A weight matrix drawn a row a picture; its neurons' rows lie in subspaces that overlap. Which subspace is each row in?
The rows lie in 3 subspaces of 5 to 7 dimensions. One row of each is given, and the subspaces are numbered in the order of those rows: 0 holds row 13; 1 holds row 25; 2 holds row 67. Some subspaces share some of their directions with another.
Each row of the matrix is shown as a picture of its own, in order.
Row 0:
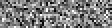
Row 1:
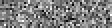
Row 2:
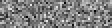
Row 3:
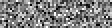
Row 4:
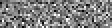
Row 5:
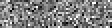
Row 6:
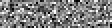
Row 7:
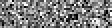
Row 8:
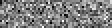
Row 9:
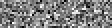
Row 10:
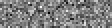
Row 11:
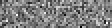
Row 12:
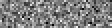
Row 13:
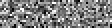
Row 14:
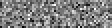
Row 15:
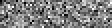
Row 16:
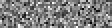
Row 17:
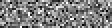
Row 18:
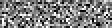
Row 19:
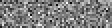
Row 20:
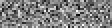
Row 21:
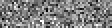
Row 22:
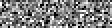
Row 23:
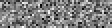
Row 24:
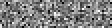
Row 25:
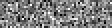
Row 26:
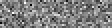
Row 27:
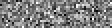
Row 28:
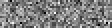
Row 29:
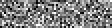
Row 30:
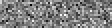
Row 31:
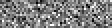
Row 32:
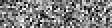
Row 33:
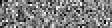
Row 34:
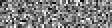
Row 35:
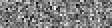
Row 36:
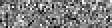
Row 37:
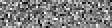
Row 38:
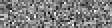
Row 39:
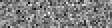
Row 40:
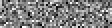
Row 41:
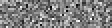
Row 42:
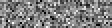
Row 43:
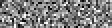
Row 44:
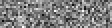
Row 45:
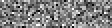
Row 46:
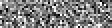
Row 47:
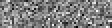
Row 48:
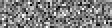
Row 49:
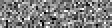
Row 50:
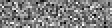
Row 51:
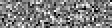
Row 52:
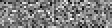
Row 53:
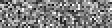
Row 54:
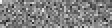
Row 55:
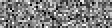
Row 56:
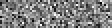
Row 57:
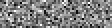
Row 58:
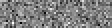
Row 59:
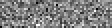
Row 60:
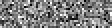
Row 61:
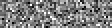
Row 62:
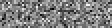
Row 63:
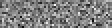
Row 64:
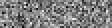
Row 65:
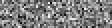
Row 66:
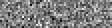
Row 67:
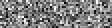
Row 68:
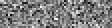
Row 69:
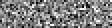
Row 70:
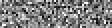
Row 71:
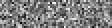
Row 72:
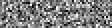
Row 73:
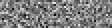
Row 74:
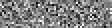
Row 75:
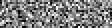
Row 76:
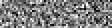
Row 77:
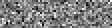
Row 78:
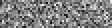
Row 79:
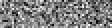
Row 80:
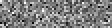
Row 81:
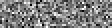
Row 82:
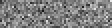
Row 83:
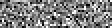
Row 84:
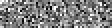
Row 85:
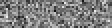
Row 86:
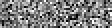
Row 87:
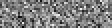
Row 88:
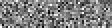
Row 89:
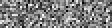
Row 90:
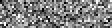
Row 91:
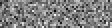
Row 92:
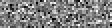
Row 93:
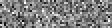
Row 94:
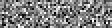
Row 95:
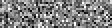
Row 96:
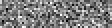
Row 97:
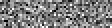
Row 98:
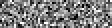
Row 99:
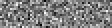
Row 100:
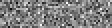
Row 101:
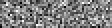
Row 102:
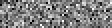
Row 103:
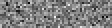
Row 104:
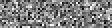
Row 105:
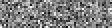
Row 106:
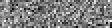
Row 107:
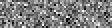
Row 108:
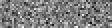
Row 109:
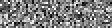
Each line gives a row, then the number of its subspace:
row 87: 2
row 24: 1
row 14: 1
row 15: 2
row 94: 0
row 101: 1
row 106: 0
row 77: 1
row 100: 1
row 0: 1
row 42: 0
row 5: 0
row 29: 1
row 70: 0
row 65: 0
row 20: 1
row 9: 1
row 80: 2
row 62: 1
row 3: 0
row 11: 0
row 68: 1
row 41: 2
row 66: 1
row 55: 0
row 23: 1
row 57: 1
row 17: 1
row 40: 1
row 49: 1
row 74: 1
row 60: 0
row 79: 0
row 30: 2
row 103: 1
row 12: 0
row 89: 2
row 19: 1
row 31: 1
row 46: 2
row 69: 0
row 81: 2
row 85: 2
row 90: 2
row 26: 2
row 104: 1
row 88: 1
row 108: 0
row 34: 0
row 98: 0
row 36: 2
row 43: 0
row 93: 2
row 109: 2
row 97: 0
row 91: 0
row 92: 0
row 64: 2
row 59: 1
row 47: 0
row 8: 2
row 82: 2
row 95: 2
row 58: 0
